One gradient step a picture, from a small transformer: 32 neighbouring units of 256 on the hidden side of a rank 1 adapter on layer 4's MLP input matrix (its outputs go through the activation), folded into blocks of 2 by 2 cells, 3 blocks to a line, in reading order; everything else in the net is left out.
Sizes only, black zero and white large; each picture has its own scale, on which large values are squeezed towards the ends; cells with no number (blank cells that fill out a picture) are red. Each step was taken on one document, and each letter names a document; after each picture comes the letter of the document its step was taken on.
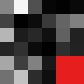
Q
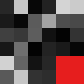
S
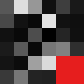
Q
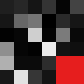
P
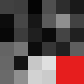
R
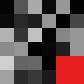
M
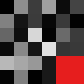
S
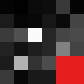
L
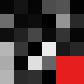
R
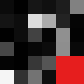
P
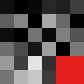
R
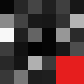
Q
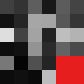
L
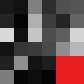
L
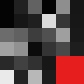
M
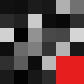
L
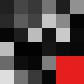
P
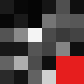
L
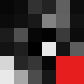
R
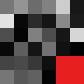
S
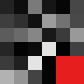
S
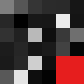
S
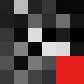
P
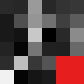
L
